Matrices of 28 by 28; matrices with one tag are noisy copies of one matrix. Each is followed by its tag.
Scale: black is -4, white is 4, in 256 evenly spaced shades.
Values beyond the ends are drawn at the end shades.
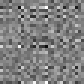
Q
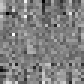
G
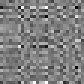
Q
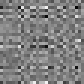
Q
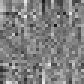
G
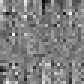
G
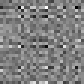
Q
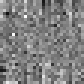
G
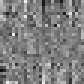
G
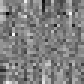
G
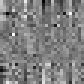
G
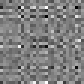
Q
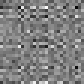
Q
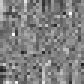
G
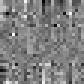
G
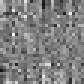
G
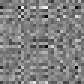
Q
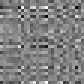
Q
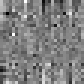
G
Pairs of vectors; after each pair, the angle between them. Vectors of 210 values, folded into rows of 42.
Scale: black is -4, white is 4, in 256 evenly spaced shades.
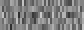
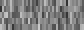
orthogonal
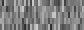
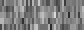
nearly parallel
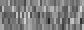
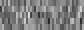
nearly parallel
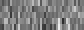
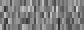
partly opposed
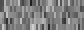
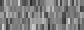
nearly parallel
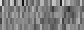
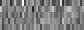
nearly opposite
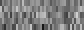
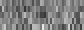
nearly opposite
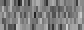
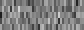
orthogonal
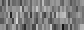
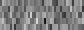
partly opposed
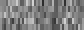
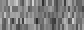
nearly parallel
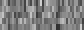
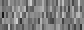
partly opposed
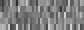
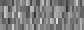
orthogonal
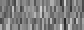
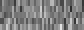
nearly parallel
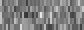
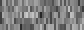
nearly opposite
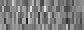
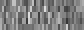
nearly parallel
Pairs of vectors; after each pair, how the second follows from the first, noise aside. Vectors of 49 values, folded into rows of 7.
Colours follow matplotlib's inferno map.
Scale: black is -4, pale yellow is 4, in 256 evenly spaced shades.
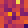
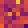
copied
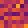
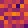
negated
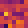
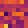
negated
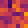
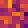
negated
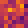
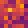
copied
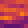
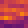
copied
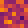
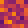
copied
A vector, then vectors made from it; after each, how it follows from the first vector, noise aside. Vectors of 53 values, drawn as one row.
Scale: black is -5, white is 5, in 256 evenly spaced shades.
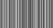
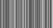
wrapped around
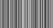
negated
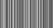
wrapped around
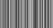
negated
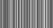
wrapped around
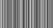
wrapped around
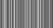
wrapped around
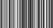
scaled up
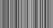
negated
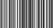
scaled up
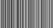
wrapped around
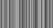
sign-scrambled
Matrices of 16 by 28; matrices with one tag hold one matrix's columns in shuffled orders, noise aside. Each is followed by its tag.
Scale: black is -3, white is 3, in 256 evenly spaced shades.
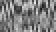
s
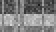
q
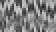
s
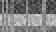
q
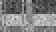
q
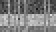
q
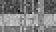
q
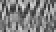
s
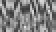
s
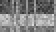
q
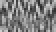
s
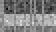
q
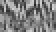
s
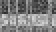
q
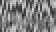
s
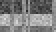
q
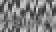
s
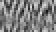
s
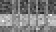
q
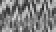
s
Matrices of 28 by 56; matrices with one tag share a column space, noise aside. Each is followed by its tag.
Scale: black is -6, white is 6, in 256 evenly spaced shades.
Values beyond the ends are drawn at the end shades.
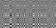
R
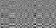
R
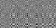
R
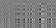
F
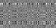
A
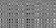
F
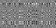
A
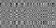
A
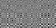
R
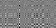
R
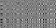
F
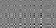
R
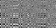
R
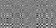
R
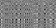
F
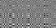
R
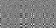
R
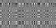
A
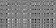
F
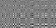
R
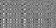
F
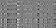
F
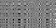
F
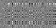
A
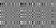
A
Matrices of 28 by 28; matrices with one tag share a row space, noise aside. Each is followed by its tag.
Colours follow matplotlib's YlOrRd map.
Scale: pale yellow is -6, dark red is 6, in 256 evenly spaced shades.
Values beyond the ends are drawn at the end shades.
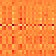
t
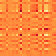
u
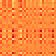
t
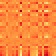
u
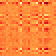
u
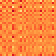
t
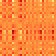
t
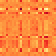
u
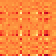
u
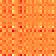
t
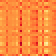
u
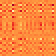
t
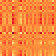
t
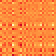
t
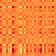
t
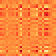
u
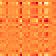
u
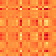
u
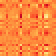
u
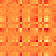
u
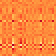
t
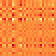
t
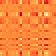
u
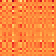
t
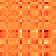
u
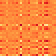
u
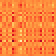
t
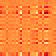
u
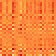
t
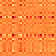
t
